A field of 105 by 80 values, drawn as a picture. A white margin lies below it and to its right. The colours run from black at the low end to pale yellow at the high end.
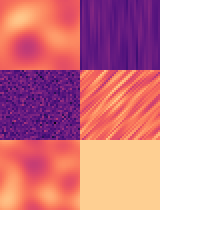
The table splits into 3 rows of 2 panels. Panel 1,1: high, smooth. Panel 1,2: low, streaked downward, faint in contrast. Panel 2,1: low, fine-grained. Panel 2,2: high, slanting up to the right. Panel 3,1: high, smooth. Panel 3,2: very high, flat.
